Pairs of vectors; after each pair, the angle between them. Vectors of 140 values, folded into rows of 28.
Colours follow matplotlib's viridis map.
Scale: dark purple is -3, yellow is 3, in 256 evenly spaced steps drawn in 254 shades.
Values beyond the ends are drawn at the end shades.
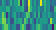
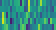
nearly parallel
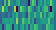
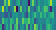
nearly parallel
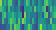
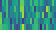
nearly opposite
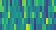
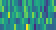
nearly parallel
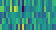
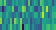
partly opposed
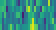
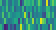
orthogonal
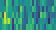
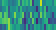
partly aligned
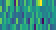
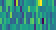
nearly parallel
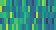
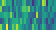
nearly parallel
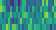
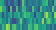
nearly parallel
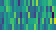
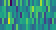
orthogonal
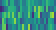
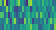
orthogonal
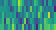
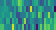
nearly parallel
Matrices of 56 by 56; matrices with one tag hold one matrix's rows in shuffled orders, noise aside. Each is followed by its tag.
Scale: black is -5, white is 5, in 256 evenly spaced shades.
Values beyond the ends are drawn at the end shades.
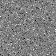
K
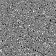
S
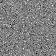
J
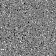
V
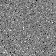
J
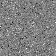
K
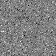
V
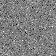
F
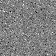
J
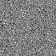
J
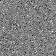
F
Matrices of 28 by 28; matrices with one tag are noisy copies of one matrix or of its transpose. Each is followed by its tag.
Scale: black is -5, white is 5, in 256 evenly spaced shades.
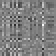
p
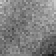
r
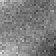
r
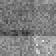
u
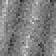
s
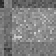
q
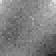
r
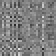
p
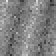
s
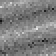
s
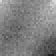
r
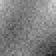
r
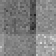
u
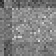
q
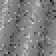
s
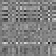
p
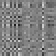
p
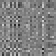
p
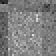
q
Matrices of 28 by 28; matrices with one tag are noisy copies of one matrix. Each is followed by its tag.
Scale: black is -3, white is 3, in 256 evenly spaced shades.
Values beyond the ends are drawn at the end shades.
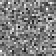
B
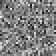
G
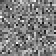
G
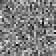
G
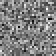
B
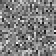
G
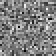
B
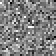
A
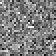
A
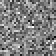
A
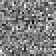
B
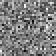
B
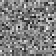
B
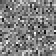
G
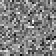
A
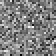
A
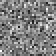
B
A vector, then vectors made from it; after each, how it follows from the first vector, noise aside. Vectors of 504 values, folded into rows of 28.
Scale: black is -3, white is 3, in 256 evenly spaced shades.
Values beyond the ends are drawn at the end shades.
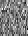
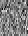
negated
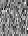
negated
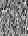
negated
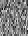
negated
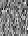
negated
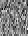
negated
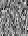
negated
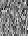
negated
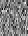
negated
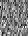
reversed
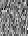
negated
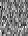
reversed
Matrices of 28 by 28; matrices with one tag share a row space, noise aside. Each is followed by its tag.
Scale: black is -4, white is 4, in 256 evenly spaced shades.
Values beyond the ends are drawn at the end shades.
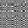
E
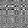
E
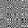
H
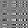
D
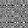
E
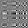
D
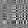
D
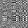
D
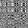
E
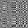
D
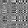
D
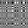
E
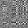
D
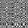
E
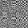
D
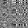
D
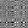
E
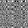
E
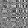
D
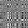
H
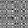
E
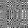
H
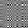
H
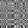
E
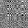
H
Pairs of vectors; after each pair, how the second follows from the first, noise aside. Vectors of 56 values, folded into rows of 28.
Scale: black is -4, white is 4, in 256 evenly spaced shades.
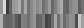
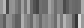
reversed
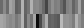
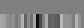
partly zeroed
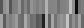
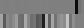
partly zeroed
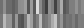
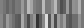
reversed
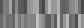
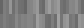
shrunk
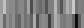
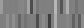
partly zeroed
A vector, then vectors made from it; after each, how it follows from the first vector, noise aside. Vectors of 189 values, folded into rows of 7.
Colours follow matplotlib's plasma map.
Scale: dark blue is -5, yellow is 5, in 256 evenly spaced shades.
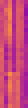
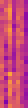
copied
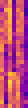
scaled up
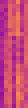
reversed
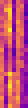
scaled up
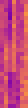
negated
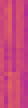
shrunk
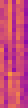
copied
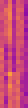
copied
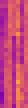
reversed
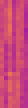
shrunk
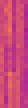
shrunk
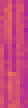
shrunk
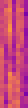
copied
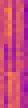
copied
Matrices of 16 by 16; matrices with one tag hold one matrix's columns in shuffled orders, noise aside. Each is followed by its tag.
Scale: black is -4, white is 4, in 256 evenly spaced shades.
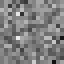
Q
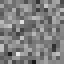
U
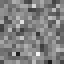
U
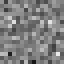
U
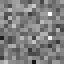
Q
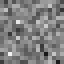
U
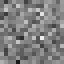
Q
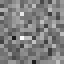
Q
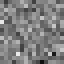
U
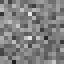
Q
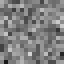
U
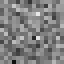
Q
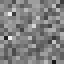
Q
